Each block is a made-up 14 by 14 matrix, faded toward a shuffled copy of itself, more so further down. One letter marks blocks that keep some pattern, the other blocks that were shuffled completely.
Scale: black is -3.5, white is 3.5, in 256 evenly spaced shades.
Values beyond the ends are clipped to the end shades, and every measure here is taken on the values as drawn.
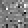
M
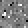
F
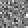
M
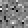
M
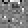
M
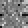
M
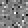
F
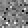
F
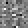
M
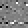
M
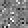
F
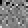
M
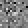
M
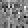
M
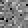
M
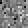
F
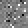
F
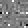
M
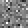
F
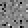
F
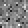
F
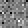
M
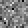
F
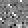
F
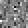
M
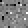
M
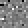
F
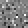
F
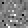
F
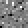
F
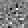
M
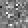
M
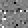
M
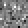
M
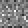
M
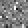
F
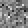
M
